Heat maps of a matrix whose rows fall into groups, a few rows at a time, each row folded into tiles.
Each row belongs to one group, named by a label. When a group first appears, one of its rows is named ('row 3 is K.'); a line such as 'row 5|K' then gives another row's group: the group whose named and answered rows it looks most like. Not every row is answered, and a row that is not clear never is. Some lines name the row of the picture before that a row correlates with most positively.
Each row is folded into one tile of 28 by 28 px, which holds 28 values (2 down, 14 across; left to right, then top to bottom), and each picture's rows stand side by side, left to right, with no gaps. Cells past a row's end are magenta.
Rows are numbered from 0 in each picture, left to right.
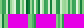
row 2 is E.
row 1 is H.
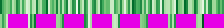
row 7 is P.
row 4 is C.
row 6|E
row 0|H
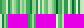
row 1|E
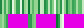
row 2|H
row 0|H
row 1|H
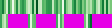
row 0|C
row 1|C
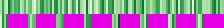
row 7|C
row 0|E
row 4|P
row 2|H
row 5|E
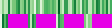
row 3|P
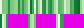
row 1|C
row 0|C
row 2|C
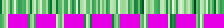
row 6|E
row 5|E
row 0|H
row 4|C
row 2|H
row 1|C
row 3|C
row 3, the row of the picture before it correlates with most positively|0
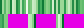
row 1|P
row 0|H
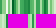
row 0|P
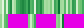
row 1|P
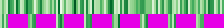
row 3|E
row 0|E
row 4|P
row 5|C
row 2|E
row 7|P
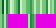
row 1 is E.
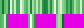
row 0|E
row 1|C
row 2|P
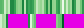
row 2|E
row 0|P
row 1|C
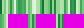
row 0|H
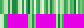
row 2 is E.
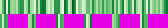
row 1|P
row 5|E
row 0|C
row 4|H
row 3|C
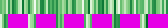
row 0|P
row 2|H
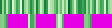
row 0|H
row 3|H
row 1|E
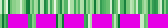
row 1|H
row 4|P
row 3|H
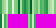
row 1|E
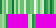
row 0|P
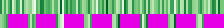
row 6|C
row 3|C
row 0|H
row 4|P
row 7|C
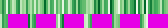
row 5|H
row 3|P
